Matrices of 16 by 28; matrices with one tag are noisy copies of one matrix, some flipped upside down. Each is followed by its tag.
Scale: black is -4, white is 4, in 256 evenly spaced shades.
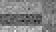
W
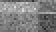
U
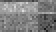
U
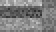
W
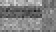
W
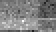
U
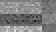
W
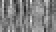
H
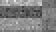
W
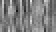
H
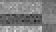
W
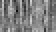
H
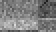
U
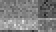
U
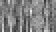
H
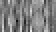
H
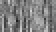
H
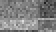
U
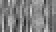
H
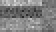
W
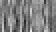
H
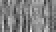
H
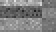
W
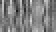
H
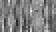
H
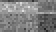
U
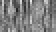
H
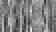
H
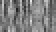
H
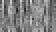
H
